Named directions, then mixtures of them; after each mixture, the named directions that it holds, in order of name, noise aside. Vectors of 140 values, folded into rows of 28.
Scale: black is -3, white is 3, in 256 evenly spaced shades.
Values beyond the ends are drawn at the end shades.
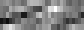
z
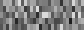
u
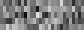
u, z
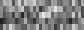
u, z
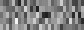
u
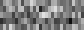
u, z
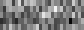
u, z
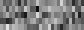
u, z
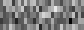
u, z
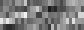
u, z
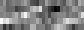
z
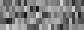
u, z
